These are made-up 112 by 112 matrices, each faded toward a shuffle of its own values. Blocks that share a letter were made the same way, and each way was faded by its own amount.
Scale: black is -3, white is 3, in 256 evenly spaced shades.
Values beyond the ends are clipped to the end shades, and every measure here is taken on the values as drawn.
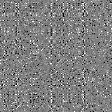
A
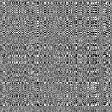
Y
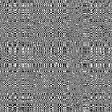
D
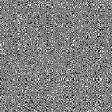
A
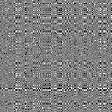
D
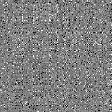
A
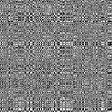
Y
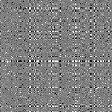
D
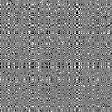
D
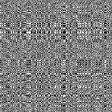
Y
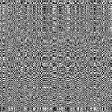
Y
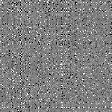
A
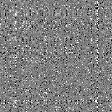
A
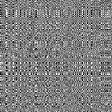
Y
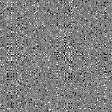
A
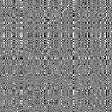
D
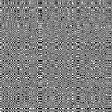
D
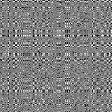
D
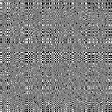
D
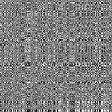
Y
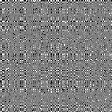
D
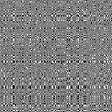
D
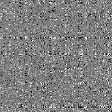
A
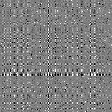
D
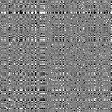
D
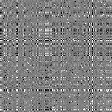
D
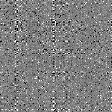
A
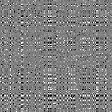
D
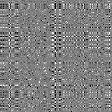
D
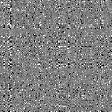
A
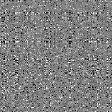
A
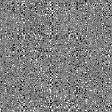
A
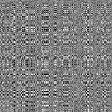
Y
